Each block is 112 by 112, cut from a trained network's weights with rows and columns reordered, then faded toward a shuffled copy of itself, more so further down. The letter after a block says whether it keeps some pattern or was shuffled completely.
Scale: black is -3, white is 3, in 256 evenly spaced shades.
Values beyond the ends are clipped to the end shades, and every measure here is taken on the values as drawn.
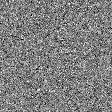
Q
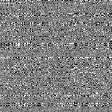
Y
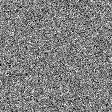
Q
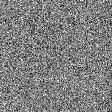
Y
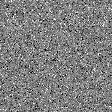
Q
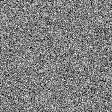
Q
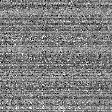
Y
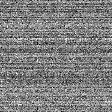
Y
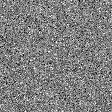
Q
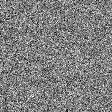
Q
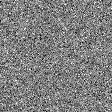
Q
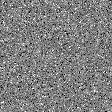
Q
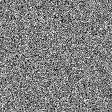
Q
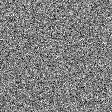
Q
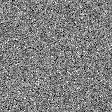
Q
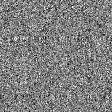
Y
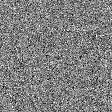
Q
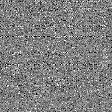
Y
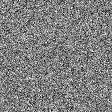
Q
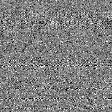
Y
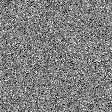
Q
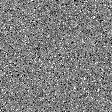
Q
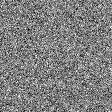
Q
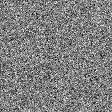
Q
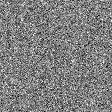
Q
